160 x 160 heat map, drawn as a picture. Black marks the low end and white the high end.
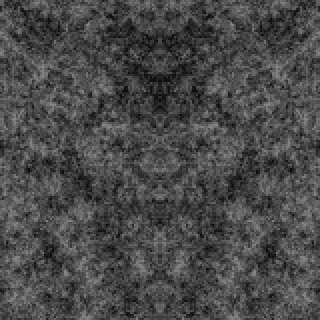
Grain: blotchy. Slope: none. Average level on the scale: 30%. Odd rows or columns: none. Stripes: none. Ninth with the lowest average: top middle. Mirror symmetry: left to right.
